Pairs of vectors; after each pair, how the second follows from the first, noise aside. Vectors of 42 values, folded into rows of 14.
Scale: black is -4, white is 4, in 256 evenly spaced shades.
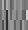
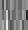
negated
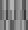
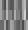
negated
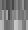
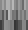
negated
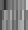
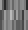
sign-scrambled
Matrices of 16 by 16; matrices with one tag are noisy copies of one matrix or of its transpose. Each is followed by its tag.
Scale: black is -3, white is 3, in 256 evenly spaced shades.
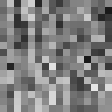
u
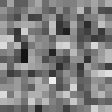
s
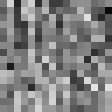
u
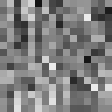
u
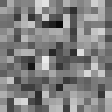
s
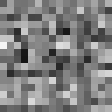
s
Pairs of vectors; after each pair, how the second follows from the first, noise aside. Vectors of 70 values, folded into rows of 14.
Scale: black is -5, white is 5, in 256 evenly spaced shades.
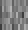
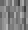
wrapped around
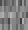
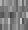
negated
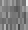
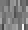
shuffled
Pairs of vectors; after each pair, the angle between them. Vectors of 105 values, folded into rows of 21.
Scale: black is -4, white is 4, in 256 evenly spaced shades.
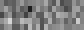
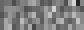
partly aligned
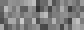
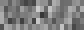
nearly opposite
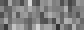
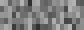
nearly opposite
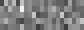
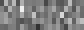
nearly parallel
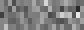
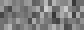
partly aligned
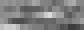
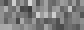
partly aligned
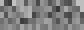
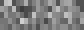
nearly opposite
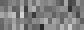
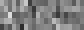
orthogonal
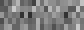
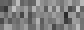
nearly parallel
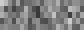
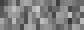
nearly opposite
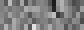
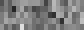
partly opposed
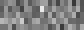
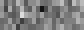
partly opposed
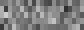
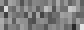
partly opposed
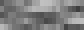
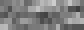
nearly parallel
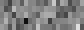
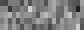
partly aligned
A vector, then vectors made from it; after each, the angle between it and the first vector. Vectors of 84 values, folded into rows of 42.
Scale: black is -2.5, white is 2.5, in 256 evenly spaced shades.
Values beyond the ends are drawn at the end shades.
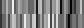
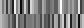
partly opposed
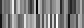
nearly parallel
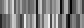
nearly parallel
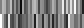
partly opposed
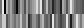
orthogonal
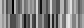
nearly opposite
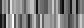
partly aligned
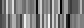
nearly parallel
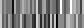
nearly opposite
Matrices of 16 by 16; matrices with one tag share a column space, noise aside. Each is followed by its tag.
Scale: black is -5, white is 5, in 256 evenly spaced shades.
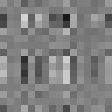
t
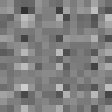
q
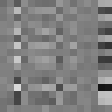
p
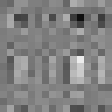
t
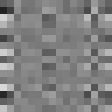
q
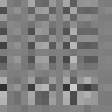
p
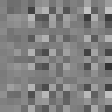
q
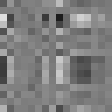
t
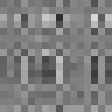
t
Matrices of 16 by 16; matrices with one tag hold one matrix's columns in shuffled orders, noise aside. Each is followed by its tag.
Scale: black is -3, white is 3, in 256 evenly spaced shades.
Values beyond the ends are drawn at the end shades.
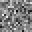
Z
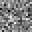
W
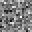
Z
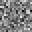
Z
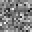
W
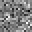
W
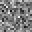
Z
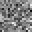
W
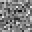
Z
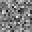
Z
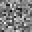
W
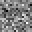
W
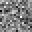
Z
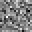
Z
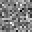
W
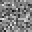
W
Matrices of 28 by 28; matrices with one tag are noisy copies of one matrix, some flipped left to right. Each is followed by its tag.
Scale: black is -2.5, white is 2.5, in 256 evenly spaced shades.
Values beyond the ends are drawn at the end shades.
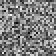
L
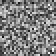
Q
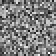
Q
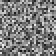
L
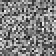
L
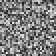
Q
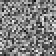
L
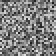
L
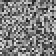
L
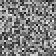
L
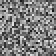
L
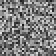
L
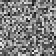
L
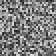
L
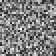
Q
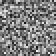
Q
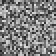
Q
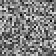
L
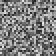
L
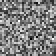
Q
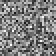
L
